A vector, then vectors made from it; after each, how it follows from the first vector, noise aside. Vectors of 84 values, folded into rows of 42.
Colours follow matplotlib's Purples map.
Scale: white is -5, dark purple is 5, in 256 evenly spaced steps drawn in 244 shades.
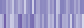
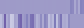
partly zeroed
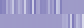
partly zeroed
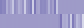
partly zeroed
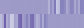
partly zeroed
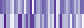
scaled up
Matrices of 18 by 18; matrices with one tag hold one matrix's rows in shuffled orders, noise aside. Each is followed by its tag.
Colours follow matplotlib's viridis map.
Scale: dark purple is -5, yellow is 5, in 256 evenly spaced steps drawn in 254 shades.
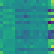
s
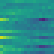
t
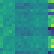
s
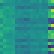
s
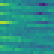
t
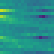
t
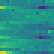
t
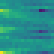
t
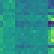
s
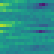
t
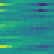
t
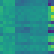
s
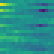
t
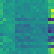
s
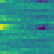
t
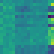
s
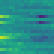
t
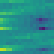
t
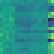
s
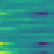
t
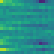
t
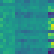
s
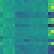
s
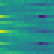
t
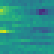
t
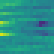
t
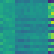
s
